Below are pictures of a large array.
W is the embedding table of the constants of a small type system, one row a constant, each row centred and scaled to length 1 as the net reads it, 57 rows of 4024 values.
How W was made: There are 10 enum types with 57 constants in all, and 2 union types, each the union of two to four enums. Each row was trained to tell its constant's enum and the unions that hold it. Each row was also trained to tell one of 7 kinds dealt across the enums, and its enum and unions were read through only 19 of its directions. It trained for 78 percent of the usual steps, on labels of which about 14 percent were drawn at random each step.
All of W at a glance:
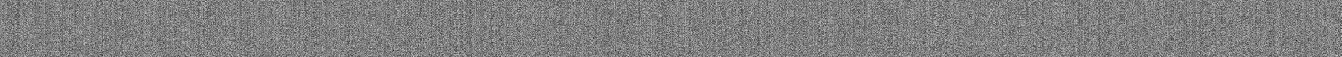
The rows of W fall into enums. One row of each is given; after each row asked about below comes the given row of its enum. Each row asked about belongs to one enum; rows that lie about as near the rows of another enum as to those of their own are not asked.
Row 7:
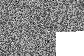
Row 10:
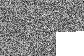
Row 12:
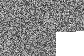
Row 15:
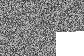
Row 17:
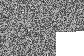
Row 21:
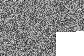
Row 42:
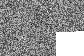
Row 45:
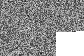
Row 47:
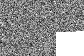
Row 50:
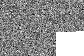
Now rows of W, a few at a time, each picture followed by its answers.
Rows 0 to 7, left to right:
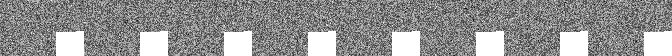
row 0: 7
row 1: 47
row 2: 15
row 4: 10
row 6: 21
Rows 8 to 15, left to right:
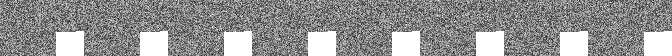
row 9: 12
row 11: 42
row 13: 10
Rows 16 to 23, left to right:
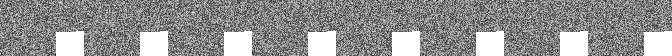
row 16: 42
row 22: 10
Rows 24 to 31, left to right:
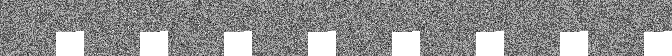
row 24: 45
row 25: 50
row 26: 47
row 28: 21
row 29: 47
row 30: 50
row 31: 12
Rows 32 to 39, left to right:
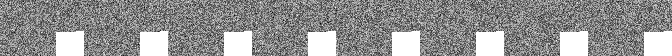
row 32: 15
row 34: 50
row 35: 15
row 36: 45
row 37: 21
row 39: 10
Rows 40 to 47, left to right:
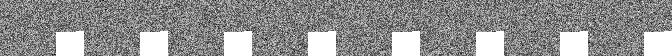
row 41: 12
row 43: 12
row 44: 17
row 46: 15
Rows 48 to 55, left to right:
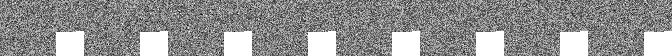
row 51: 10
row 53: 15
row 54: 50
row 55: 12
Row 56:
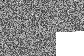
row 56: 42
